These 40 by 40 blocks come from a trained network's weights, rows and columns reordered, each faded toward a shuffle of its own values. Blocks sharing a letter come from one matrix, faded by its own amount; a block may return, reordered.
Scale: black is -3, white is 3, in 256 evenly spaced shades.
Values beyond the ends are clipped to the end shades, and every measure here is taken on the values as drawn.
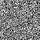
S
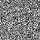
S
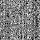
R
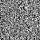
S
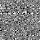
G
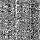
R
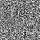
S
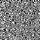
G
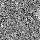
S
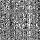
R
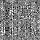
R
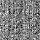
R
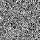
S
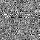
G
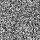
S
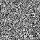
S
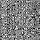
R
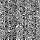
R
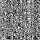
R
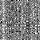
R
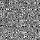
G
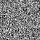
S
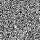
S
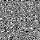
G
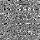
G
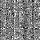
R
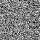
S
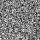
S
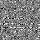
G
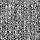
R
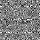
G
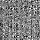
R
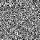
S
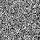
S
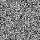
S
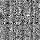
R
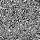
S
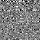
G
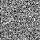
S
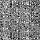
R
